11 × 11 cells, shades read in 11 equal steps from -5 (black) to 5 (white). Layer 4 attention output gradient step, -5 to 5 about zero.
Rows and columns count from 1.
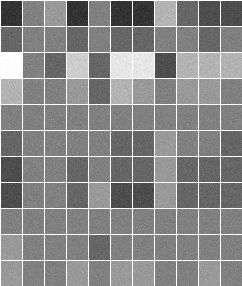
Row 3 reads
5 0 -1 3 -1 4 4 -2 2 2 2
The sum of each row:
-14 -5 18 7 0 -3 -7 -8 0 0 5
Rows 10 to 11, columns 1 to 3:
1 0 0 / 1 0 0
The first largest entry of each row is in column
8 2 1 1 1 8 8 5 1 1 1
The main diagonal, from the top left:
-3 0 -1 1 0 -1 -1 1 0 0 0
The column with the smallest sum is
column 11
